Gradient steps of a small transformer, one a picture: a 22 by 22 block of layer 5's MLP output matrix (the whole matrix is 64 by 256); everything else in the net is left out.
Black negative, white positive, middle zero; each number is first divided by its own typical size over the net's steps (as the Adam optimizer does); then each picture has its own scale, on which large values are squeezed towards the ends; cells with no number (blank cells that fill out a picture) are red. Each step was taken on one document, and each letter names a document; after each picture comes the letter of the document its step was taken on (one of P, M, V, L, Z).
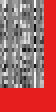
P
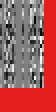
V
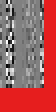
V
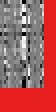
P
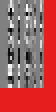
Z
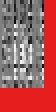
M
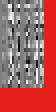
Z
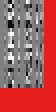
Z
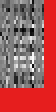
M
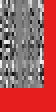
V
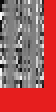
P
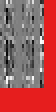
V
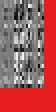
M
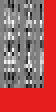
Z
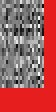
M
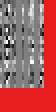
V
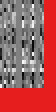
V
